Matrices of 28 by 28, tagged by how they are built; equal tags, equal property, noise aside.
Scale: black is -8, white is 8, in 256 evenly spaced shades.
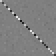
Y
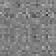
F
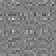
F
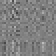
F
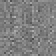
F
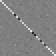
Y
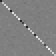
Y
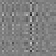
F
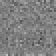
F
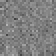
F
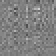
F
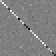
Y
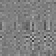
F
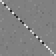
Y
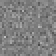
F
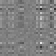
F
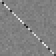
Y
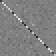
Y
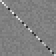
Y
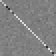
Y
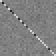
Y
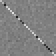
Y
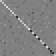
Y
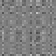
F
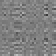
F
